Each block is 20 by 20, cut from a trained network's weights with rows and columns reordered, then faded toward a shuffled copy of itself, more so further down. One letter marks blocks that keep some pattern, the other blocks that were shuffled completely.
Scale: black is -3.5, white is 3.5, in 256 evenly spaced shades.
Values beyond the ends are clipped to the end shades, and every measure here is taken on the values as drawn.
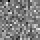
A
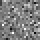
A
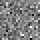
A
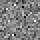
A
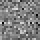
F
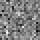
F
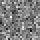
A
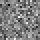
A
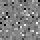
A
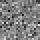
A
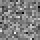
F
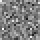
A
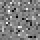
A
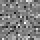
F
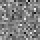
F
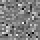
A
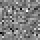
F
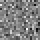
F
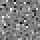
A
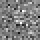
F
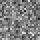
A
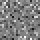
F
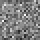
A
